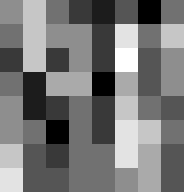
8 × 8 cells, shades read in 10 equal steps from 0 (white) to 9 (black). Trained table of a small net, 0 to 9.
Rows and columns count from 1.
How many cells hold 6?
9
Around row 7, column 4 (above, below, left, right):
5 5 7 5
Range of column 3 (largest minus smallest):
6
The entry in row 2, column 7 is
5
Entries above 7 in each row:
2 0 0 2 1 1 0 0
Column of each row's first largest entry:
7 5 1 5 2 3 3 2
